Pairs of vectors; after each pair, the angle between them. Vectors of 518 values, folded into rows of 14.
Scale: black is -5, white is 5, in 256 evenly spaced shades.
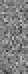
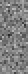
partly opposed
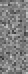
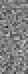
partly opposed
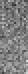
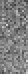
nearly parallel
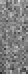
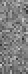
partly aligned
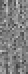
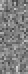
partly opposed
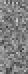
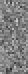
nearly parallel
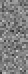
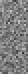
partly opposed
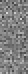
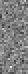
partly opposed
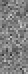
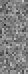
partly aligned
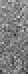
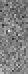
partly opposed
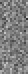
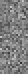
orthogonal
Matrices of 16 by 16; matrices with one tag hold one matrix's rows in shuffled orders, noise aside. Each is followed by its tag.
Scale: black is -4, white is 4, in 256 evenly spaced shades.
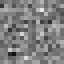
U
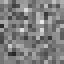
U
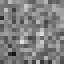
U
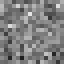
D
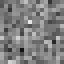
D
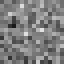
U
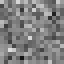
D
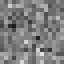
U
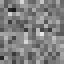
U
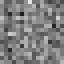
D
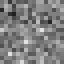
U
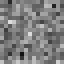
D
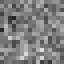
U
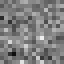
U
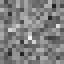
D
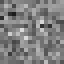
U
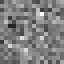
U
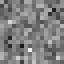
D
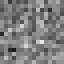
U
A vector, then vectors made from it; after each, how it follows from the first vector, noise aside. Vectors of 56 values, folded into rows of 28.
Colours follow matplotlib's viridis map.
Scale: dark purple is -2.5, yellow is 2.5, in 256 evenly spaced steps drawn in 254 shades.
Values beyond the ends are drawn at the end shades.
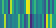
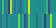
partly zeroed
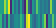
reversed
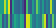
reversed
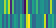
reversed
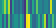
reversed
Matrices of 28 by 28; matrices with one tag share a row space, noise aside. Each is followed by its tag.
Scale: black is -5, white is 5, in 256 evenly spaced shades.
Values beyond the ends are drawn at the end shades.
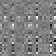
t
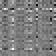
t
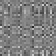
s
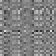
s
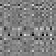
s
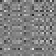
s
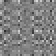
s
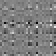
t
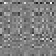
s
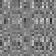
s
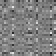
t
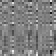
t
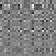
s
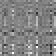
t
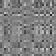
s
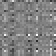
t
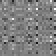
t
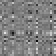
t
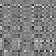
s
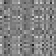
s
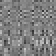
s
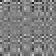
s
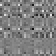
s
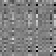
t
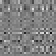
s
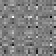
t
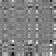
t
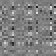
t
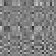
s
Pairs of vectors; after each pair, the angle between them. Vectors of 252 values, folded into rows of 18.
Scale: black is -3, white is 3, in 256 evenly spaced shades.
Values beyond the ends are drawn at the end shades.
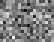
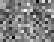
nearly opposite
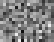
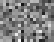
nearly parallel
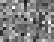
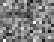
partly opposed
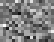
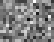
orthogonal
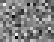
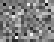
nearly opposite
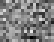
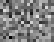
orthogonal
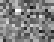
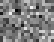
nearly opposite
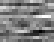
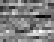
nearly opposite
